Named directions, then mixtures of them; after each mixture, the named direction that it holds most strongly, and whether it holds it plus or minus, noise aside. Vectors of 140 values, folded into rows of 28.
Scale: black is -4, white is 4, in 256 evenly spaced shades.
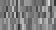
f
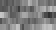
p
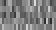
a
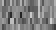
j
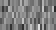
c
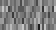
c, minus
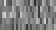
a, minus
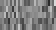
f, minus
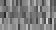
a, plus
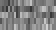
p, plus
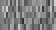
f, minus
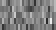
a, minus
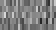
f, minus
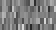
a, minus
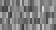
j, plus
